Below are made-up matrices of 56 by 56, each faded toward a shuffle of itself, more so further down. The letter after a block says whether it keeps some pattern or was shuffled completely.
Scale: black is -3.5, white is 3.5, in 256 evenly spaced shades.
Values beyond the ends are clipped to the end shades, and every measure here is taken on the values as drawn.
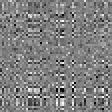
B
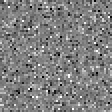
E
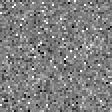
E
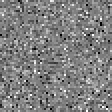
E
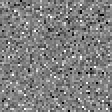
E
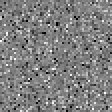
E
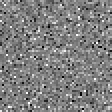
E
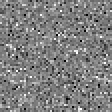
E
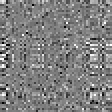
B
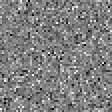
E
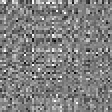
B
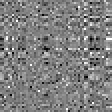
B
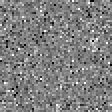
E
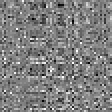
B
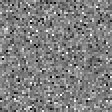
E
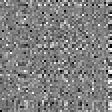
B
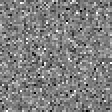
E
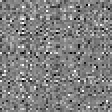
B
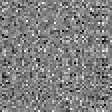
B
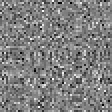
B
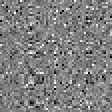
B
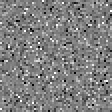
E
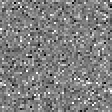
E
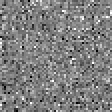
B
